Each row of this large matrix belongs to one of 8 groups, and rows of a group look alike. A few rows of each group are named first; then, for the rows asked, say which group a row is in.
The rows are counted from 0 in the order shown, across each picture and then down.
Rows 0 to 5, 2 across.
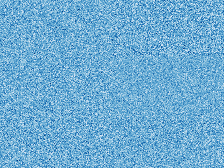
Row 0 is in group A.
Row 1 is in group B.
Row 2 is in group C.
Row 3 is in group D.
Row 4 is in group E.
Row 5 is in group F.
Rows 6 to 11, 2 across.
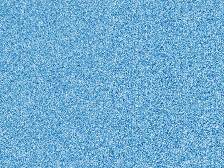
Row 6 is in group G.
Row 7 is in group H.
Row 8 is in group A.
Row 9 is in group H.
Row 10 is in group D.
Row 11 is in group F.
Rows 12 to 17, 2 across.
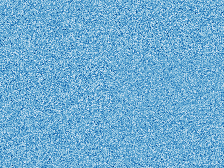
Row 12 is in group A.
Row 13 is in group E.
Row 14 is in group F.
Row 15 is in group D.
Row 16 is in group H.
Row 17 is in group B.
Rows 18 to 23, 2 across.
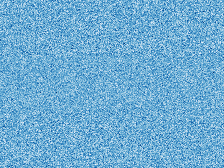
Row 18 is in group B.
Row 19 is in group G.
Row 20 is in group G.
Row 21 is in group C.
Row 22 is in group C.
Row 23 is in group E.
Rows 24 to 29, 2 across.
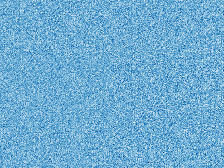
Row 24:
C
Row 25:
F
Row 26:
D
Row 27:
F
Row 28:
H
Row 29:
D
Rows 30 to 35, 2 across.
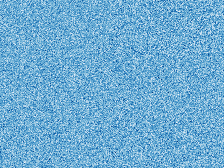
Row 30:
D
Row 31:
B
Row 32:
C
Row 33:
G
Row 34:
H
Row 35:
A
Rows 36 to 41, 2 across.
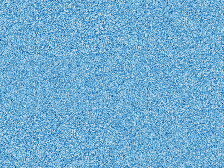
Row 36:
B
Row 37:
D
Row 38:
H
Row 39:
B
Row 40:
D
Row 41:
G
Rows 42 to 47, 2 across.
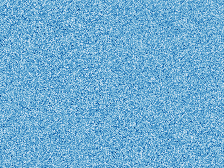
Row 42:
A
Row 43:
A
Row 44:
B
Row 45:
G
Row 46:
H
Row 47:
A
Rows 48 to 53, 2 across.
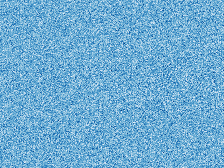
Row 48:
F
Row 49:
G
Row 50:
F
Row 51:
C
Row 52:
H
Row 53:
D
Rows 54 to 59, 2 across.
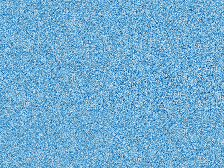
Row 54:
C
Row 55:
E
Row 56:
D
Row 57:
H
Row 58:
G
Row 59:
D
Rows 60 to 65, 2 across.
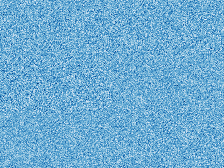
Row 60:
H
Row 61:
D
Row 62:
A
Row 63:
A
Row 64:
C
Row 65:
C
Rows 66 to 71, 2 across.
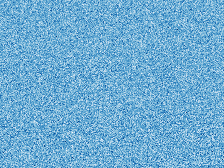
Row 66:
G
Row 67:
A
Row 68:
F
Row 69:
C
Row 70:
A
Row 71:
B
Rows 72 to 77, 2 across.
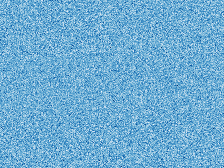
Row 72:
B
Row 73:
E
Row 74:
H
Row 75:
A
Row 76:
D
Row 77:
C
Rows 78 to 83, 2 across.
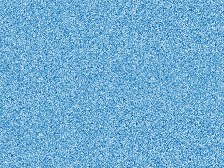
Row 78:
D
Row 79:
E
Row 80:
G
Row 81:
G
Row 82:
G
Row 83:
E
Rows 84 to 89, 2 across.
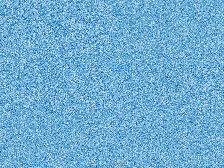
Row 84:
A
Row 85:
G
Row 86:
C
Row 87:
F
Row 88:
B
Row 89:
E
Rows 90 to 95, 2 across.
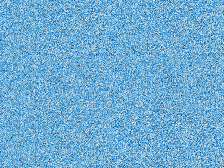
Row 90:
B
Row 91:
B
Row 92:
A
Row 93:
H
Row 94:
B
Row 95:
C
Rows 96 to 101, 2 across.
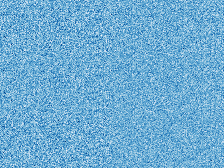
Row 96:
H
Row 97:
F
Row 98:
H
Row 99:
F
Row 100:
A
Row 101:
D
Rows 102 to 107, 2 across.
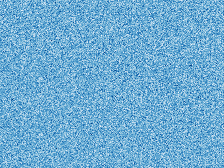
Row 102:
D
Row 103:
F
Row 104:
G
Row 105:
A
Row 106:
G
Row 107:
E
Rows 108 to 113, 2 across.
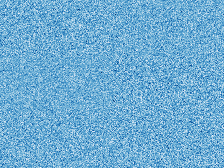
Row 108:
A
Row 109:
H
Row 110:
C
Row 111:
A
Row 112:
D
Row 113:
E
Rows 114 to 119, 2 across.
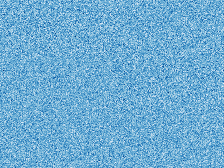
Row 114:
E
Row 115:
D
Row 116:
H
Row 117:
G
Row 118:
D
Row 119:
F
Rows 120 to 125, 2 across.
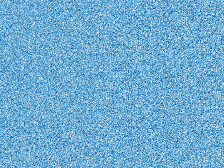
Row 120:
B
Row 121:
D
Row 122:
G
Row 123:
H
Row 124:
A
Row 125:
F
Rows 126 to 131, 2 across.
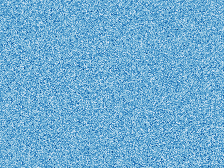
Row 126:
G
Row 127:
A
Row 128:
E
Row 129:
F
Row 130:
E
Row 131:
B
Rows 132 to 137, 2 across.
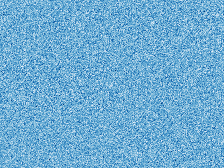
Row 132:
H
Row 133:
F
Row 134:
D
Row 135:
H
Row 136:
E
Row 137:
D
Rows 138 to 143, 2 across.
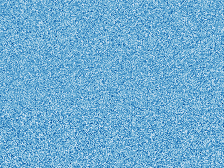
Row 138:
G
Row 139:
D
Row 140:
B
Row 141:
B
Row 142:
G
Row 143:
F
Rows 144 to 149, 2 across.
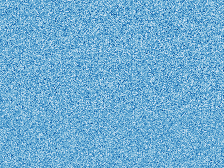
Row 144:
F
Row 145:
A
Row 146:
E
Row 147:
F
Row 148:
G
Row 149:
D
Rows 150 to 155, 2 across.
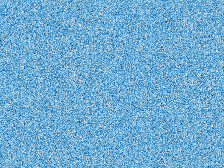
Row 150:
A
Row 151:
H
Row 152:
C
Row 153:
B
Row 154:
E
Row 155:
H
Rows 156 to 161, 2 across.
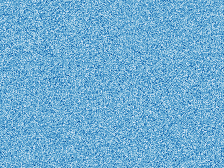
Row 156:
C
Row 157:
B
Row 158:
H
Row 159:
E
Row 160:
A
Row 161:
D
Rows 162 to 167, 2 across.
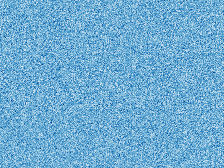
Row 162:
H
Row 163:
B
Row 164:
D
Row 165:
C
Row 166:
G
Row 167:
F
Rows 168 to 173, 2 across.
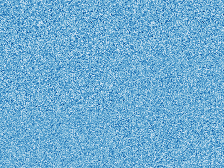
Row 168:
G
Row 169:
G
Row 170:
D
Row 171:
H
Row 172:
D
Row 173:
F
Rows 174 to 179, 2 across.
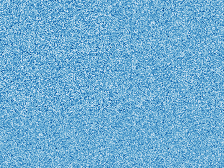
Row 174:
B
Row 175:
G
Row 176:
D
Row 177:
C
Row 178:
G
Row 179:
G
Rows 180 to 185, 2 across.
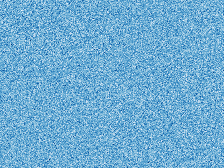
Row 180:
D
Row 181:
F
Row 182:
A
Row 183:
C
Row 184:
E
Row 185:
D
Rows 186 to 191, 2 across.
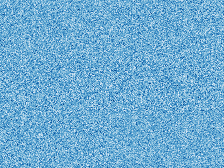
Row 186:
A
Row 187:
F
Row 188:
D
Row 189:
A
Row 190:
G
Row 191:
C
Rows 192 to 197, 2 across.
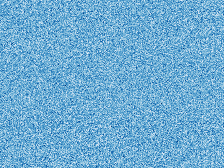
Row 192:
G
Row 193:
F
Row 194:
A
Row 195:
E
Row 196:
B
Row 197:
F
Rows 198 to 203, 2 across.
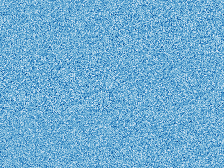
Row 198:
H
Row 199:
H
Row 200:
D
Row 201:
D
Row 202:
B
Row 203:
A
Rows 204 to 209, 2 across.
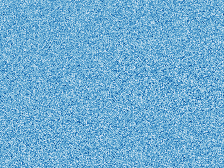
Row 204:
H
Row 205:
G
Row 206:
A
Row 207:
A
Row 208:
E
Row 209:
A
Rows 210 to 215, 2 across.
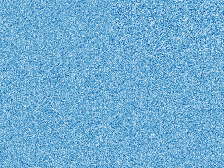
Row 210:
D
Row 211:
F
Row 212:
H
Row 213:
B
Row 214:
B
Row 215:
G
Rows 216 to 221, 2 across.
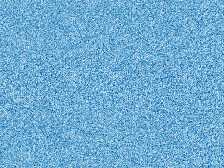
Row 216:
D
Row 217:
F
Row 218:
C
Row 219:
H
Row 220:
A
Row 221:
B
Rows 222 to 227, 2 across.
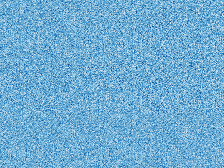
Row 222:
C
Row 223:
E
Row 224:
F
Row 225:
E
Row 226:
D
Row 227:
C
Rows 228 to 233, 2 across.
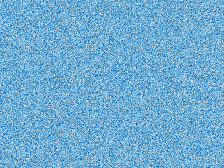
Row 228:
D
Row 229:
F
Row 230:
H
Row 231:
A
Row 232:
D
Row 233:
E
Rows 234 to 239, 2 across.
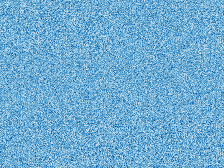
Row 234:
C
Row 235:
F
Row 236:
E
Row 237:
D
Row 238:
B
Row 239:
H
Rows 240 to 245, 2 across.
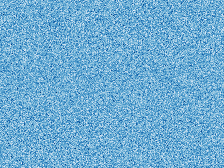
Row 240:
H
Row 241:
D
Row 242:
G
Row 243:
A
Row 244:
E
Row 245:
E
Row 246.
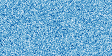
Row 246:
A
